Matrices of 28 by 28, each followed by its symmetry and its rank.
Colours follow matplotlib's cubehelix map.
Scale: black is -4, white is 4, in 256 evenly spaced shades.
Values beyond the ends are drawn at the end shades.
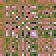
symmetric, rank three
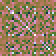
symmetric, rank five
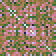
symmetric, rank five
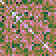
symmetric, rank five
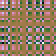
symmetric, rank one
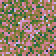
symmetric, full rank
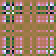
symmetric, rank one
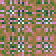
symmetric, rank three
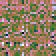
neither, rank five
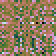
neither, rank five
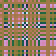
symmetric, rank one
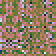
neither, rank five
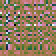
neither, rank three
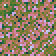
symmetric, full rank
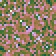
symmetric, full rank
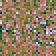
neither, rank five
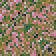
symmetric, full rank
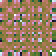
symmetric, rank three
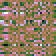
neither, rank three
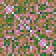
symmetric, rank five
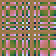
symmetric, rank one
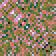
symmetric, full rank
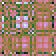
symmetric, rank three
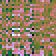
neither, rank three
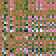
neither, rank three
